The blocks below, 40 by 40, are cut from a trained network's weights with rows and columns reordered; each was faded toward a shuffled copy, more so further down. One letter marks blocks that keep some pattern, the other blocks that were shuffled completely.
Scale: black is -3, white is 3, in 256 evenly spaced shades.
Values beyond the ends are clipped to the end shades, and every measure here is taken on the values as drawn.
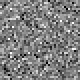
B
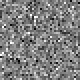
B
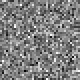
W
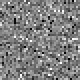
B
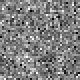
W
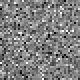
B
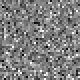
B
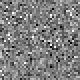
B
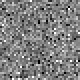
B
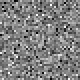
B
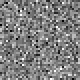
B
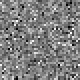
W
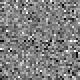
W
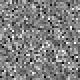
W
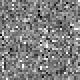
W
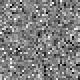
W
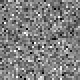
W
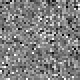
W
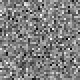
B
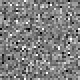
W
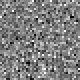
W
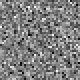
B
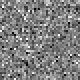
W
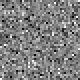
B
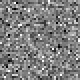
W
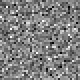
B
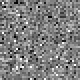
W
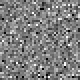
B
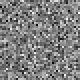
B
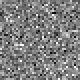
B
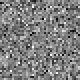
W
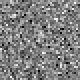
B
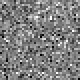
W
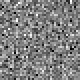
W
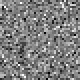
W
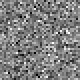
B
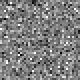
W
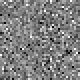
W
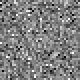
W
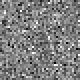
B
